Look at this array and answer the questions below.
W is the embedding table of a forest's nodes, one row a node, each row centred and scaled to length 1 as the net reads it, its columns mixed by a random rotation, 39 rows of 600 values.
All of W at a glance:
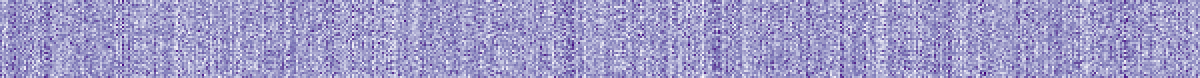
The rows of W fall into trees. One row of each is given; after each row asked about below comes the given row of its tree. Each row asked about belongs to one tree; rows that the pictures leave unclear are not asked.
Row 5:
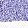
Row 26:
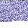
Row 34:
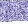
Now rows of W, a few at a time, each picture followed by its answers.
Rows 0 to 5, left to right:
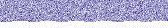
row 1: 26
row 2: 5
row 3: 34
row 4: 26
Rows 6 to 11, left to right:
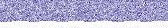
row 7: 26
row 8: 34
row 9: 26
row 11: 26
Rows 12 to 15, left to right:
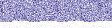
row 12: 5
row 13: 26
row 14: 5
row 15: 26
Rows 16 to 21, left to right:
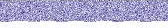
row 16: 34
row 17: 5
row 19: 34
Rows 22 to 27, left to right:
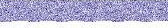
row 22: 26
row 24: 26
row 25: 34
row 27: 34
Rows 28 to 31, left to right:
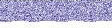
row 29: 26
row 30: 34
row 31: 34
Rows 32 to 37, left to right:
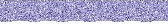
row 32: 26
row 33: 34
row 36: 5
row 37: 26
